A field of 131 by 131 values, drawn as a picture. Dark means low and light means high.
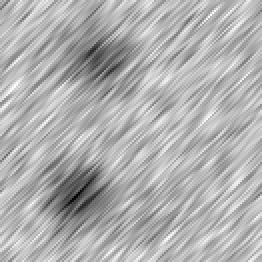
Most values sit high, with a long tail of low ones. On average the colour sits 70% of the way up the scale. There are two dips.
